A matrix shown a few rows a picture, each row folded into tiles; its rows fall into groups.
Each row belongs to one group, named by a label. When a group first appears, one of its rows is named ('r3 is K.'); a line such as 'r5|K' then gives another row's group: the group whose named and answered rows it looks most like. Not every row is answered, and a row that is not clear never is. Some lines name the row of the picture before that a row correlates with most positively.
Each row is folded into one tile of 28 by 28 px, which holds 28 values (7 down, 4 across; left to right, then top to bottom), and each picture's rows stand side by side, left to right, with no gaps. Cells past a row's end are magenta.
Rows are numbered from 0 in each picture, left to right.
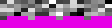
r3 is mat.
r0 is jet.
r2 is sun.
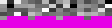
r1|mat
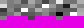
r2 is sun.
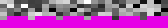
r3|sun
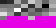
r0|mat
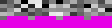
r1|sun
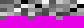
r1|jet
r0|mat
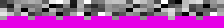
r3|sun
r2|sun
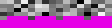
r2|mat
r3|sun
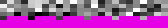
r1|jet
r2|jet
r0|jet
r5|sun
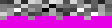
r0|mat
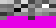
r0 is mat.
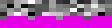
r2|mat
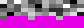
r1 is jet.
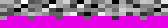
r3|sun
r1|mat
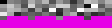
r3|jet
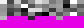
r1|jet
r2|sun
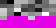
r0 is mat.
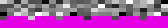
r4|jet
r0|sun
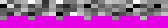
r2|sun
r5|sun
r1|sun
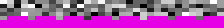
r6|sun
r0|sun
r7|jet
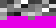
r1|mat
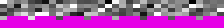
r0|sun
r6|mat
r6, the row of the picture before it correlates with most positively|1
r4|sun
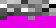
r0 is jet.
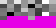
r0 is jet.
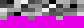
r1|mat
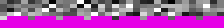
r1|mat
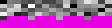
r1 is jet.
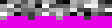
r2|mat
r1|sun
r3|jet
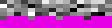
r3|jet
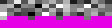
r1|sun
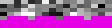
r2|sun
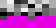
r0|jet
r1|jet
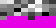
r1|jet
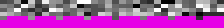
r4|sun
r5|mat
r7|jet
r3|sun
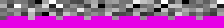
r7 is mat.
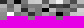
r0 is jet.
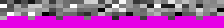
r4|jet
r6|jet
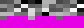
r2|mat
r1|mat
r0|mat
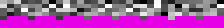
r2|jet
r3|mat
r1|mat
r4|mat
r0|jet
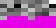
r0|sun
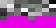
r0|jet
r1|mat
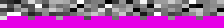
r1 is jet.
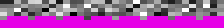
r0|mat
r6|mat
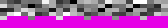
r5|sun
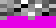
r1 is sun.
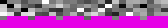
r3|mat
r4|sun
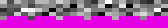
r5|mat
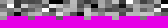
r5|mat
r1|mat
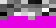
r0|sun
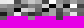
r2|sun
